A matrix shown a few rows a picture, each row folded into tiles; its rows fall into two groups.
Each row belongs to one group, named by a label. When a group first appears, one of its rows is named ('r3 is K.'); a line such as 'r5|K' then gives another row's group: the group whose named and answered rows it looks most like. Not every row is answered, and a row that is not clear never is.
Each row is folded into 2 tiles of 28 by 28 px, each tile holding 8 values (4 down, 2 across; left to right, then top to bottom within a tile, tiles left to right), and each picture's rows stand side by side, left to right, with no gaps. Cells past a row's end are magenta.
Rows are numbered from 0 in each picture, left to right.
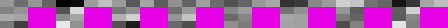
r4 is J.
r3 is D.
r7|J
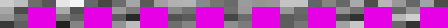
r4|J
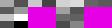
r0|D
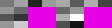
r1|D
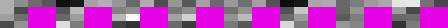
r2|D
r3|D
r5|J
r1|J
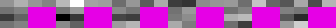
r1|J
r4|D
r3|J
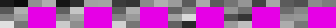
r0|J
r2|J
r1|J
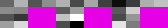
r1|D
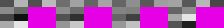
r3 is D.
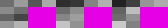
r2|J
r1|J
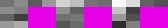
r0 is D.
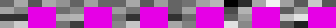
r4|J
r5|D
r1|D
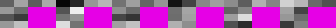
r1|J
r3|J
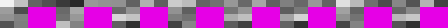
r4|D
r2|D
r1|J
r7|D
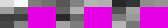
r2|J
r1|J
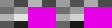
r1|D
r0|D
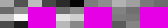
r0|D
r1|J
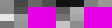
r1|J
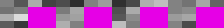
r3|D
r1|J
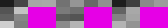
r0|J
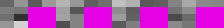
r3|J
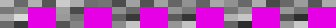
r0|D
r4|D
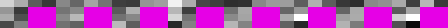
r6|J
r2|J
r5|D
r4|J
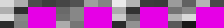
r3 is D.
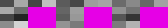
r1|J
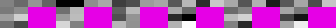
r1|J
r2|J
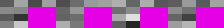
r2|D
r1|J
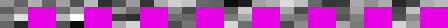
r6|J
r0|D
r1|D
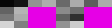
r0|J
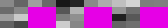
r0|D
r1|J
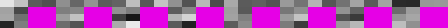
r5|D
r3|D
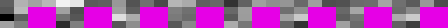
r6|J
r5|D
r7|D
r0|J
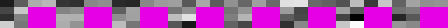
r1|J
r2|J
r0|J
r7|J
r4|D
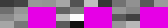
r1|D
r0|J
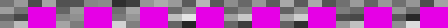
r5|D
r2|J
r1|J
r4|D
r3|D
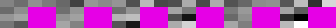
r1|J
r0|D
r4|J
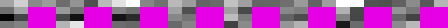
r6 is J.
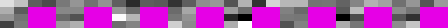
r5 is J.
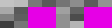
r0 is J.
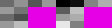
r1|J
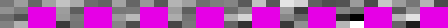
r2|D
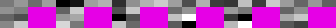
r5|D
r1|J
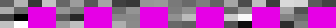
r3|D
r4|D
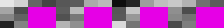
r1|J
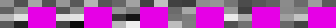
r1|D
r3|J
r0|D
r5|D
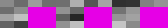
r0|D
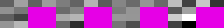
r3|D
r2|D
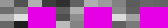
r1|J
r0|D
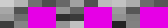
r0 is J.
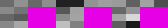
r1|J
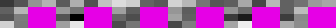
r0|J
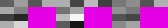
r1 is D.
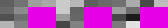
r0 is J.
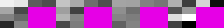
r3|D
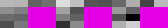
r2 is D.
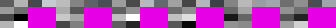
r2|D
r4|J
